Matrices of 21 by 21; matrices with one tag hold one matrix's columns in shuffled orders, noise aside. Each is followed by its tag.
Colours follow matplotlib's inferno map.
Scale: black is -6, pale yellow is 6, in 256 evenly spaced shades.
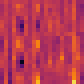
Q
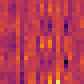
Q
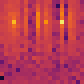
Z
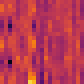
Q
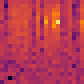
Z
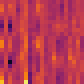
Q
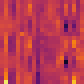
Q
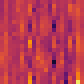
Q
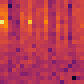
Z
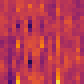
Q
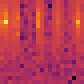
Z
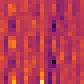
Q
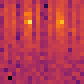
Z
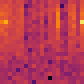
Z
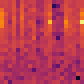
Z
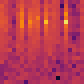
Z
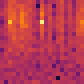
Z
